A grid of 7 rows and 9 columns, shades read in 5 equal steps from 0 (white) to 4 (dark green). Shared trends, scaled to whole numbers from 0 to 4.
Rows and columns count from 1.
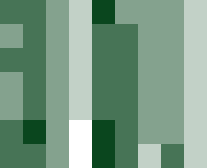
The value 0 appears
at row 6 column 4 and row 7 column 4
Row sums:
20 19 20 19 19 21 20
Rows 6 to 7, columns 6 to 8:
3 2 2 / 3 1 3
